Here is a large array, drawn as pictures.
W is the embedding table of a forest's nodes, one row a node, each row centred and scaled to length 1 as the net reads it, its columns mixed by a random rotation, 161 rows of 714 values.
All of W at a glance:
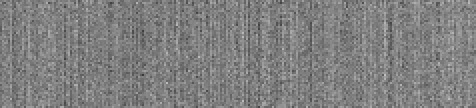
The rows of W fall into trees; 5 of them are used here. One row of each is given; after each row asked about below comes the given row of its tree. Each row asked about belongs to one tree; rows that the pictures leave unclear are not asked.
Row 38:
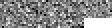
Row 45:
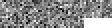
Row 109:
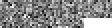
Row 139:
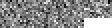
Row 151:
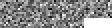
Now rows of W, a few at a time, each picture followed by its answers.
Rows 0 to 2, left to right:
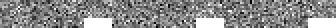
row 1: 139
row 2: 38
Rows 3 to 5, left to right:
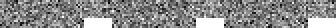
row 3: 139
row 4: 139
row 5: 139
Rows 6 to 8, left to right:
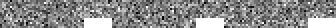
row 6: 139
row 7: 45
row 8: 45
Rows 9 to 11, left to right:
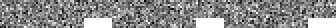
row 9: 45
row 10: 45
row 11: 139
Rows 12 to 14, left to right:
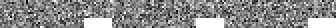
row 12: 38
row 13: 109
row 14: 151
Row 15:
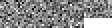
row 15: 151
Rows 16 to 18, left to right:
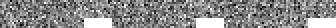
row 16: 139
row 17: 109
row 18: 109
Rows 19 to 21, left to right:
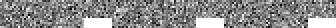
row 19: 109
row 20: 45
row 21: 139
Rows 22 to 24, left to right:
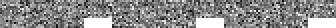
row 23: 45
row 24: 139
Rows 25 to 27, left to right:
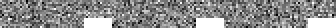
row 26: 139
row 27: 109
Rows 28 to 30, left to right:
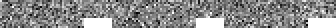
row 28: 109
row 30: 139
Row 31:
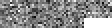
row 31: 38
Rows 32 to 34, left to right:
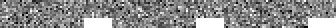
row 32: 45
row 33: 38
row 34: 38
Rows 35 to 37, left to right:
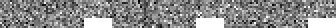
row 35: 139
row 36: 38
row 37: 139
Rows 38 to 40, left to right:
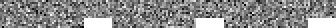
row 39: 109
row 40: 45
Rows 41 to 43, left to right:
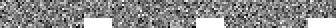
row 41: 151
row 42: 38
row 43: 109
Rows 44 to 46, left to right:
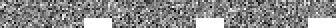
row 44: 151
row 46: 45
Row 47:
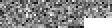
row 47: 38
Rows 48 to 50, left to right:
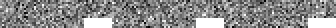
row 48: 45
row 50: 45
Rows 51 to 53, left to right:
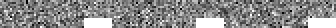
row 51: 38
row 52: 45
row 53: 38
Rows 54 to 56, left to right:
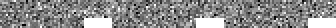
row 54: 38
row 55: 45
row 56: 45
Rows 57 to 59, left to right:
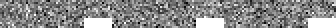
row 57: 38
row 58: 139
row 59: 38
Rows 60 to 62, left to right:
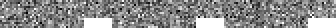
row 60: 45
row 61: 38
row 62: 38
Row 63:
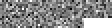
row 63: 109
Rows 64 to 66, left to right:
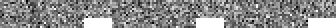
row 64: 38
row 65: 38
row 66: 139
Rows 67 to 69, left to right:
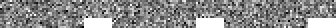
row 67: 38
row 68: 45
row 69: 109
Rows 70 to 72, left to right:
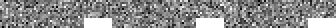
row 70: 45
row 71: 38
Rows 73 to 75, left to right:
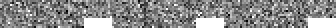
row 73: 38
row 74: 38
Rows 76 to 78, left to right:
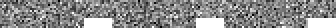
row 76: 139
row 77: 38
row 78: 109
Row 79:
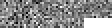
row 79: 45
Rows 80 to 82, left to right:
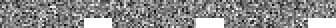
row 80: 139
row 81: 109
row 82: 139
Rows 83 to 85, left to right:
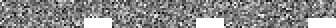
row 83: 45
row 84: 139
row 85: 151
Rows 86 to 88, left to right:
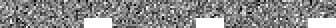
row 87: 45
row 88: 45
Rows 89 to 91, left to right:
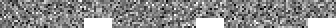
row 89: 139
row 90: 151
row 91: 109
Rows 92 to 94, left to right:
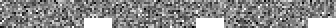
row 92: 45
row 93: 38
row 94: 45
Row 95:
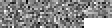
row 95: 38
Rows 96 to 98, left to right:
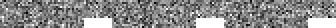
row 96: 45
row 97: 38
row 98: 38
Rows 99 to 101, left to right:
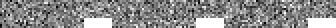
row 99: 139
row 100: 45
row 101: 45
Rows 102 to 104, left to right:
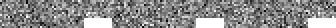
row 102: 38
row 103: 109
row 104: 38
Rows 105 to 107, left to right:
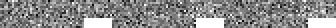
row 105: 109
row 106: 139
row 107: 139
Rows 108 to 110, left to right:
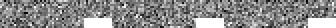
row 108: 45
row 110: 151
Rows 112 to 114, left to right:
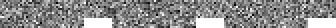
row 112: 45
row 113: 38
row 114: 109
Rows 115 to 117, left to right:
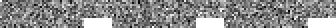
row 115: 109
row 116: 38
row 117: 109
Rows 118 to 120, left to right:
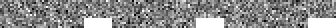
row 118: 38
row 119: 45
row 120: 151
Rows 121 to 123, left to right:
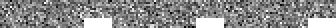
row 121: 139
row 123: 139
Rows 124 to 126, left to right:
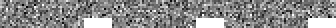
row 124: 45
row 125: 139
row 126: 38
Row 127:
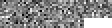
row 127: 45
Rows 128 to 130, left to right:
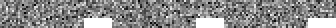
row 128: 45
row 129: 38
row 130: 109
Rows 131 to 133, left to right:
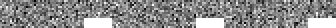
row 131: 45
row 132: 151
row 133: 45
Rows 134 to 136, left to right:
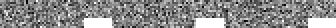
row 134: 38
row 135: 109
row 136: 38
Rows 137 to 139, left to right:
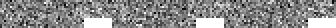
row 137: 139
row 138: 139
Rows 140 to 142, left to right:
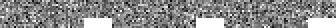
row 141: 139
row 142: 38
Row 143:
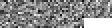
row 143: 151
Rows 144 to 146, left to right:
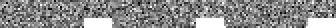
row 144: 151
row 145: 38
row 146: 109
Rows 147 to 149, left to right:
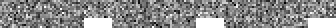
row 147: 38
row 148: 38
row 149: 109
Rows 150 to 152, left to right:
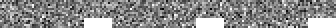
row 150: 139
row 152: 45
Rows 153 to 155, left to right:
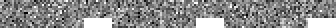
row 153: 45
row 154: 45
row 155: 109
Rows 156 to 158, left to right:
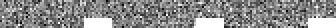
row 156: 45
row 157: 109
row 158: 45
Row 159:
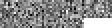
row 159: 109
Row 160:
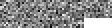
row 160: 151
